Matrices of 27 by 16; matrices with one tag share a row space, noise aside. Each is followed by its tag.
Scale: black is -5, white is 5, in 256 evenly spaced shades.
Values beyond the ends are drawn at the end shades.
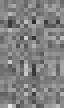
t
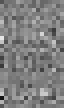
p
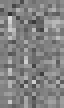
t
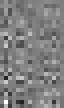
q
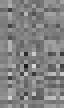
t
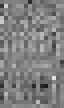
p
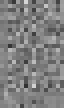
t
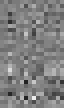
t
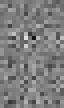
t
